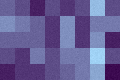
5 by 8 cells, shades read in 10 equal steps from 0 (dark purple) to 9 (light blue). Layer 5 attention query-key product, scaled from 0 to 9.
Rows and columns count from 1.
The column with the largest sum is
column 7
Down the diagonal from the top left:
4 5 4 3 4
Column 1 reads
4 6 4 3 1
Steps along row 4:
down up down up same up down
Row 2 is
6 5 4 2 6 2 5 5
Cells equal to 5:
7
